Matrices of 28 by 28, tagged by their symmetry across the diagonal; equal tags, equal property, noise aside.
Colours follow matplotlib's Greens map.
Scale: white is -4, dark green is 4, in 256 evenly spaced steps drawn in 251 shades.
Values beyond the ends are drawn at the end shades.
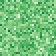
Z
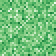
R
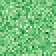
R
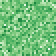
R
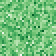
Z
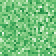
Z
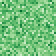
Z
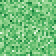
Z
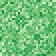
R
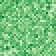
R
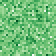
Z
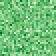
Z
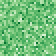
R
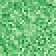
R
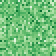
Z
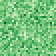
Z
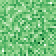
R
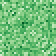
R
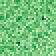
R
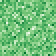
R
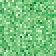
Z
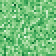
Z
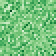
R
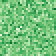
Z
